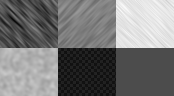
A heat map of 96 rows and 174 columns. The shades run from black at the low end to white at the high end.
It is made of 2 by 3 panels. Panel 1,1: low, slanting down to the right. Panel 1,2: middling, slanting up to the right, faint in contrast. Panel 1,3: very high, slanting down to the right, faint in contrast. Panel 2,1: high, blotchy, faint in contrast. Panel 2,2: very low, checkered, faint in contrast. Panel 2,3: low, flat.
